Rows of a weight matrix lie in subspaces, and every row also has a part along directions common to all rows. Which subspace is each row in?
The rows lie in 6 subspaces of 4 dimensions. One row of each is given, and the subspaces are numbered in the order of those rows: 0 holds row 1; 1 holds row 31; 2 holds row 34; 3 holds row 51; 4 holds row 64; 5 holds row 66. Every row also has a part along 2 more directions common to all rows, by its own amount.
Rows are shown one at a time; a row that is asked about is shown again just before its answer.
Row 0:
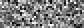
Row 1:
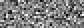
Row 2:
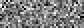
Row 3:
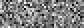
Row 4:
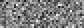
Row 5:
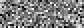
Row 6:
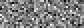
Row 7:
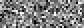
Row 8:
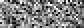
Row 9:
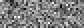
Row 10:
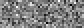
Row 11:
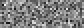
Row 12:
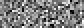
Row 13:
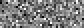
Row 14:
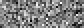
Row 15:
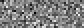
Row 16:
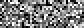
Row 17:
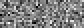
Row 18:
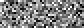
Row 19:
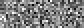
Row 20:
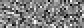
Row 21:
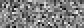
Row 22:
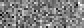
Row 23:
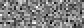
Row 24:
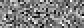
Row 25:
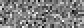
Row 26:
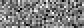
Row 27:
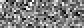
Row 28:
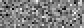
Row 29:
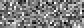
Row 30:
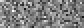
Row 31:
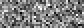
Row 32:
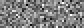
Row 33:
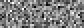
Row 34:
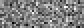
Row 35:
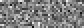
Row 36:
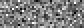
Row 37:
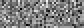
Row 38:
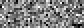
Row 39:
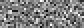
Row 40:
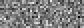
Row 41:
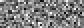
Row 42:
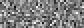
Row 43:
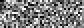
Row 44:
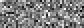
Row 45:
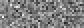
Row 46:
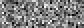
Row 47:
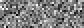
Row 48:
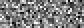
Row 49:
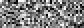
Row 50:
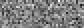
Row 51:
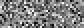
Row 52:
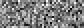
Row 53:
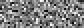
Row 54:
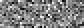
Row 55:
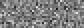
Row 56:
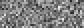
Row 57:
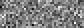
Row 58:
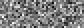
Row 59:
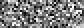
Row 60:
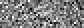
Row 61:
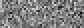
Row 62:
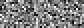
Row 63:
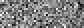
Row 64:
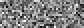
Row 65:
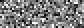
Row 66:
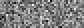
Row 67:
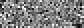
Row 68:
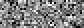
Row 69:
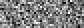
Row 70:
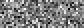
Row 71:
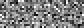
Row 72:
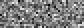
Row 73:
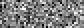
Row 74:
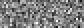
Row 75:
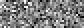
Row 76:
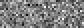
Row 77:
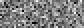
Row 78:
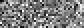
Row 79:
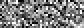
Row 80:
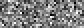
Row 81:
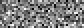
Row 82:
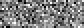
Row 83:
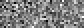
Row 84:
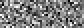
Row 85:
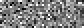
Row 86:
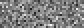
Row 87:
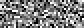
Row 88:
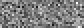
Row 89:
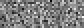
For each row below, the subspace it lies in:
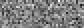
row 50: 1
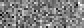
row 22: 4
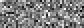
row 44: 1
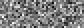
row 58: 2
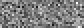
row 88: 1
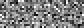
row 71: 0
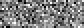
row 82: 3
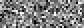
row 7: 1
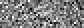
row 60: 4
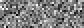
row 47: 3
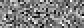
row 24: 0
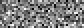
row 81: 1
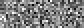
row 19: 5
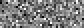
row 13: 4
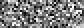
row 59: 0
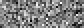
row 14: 1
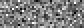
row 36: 4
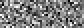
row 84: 2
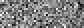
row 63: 4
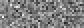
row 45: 2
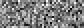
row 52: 5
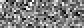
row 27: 1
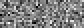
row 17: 2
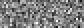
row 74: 5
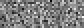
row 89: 5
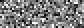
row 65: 4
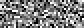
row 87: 0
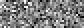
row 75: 5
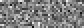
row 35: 0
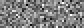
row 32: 3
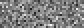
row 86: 4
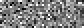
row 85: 0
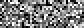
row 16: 3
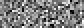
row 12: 3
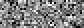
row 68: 2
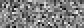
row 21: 2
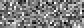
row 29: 2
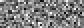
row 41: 0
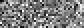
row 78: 4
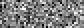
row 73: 4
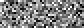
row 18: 4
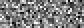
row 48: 5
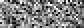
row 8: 5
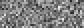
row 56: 3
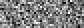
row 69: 5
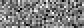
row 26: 5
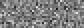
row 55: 2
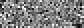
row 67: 1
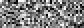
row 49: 1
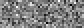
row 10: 1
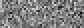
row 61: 3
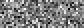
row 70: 2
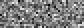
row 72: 0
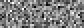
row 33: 3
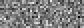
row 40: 5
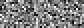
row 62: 0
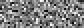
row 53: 0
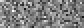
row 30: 5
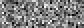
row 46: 2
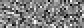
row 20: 1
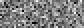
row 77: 4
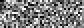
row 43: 5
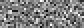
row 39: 0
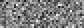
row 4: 3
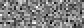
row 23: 2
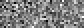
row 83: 5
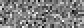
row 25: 3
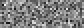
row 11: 2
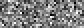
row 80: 0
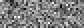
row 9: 2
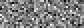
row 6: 0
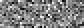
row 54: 0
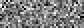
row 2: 3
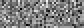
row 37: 5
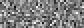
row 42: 2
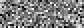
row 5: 1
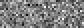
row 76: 3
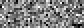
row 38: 1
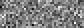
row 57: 3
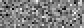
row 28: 4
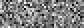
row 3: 3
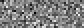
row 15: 4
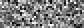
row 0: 4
